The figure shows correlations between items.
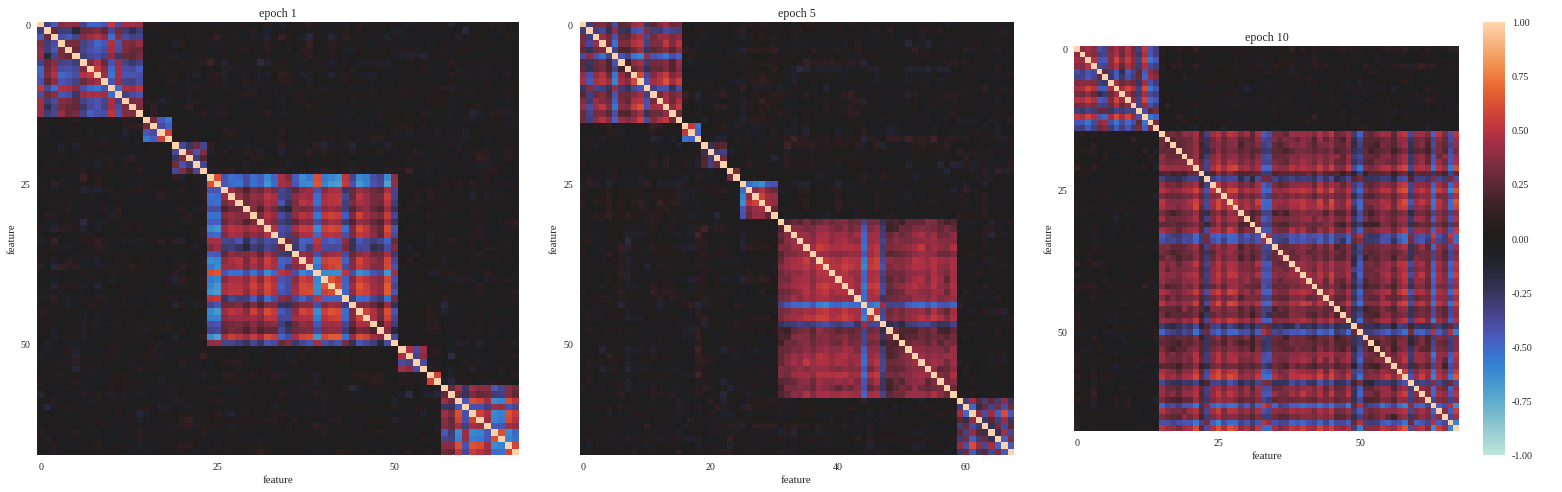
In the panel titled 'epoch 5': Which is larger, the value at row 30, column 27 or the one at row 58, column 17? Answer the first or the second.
the first
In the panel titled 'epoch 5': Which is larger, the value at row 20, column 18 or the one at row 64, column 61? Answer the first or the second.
the second
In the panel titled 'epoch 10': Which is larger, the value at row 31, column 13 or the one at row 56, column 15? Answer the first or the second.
the second
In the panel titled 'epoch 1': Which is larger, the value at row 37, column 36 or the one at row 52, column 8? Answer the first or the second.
the first
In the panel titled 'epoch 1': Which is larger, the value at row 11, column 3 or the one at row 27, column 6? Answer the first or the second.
the second
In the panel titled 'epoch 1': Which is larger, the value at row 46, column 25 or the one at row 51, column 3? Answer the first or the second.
the second
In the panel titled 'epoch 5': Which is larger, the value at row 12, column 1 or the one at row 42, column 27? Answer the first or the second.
the second
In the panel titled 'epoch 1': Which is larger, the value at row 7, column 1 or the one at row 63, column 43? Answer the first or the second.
the first
